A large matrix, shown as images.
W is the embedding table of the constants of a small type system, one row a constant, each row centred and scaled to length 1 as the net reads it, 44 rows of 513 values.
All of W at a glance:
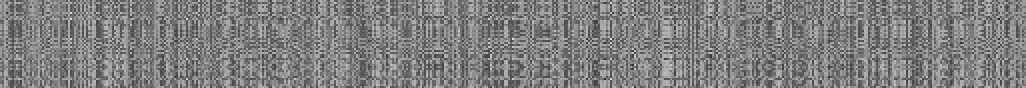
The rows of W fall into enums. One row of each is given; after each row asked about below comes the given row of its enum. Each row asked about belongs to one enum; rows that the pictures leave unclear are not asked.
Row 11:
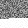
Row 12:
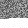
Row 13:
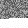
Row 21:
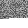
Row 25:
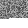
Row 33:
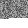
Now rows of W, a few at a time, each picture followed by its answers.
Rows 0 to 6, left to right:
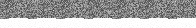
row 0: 12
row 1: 21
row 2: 12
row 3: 13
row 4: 12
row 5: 12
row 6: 21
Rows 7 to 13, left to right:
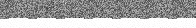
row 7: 12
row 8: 25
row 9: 21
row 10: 11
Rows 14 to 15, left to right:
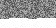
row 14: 13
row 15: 33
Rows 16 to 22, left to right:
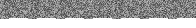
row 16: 13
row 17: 33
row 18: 13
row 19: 21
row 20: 33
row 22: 11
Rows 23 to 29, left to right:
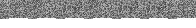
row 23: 21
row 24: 12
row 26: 12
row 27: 25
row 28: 25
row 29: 21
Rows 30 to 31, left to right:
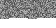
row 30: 13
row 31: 11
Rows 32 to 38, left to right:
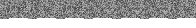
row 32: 25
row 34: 25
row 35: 11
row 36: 13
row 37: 13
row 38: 33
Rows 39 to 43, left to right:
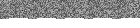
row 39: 21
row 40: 11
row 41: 11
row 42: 13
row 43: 12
